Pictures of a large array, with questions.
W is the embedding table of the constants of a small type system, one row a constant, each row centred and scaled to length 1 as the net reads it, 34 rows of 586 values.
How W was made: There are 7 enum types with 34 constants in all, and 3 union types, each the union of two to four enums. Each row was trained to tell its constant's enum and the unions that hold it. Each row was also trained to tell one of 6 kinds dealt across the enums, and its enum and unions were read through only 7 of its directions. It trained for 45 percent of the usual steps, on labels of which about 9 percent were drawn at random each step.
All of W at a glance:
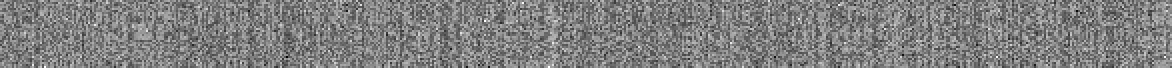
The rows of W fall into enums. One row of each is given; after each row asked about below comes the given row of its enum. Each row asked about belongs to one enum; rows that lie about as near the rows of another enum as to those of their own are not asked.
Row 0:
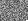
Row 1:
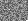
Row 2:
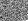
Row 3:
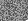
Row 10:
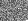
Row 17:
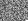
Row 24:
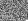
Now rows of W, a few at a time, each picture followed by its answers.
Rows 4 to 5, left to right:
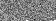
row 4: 24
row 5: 0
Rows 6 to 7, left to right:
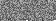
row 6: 3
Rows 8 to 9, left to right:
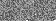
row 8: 10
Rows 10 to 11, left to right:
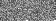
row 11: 10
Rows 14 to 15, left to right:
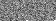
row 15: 2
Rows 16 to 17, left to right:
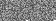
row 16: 17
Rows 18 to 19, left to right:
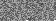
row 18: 1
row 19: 1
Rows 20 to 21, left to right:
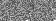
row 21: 17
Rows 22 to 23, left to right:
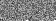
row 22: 2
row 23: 1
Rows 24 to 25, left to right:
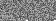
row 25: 1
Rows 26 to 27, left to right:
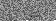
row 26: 3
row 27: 10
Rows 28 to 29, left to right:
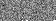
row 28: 17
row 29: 0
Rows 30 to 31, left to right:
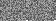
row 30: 2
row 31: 3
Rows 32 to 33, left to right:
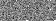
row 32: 3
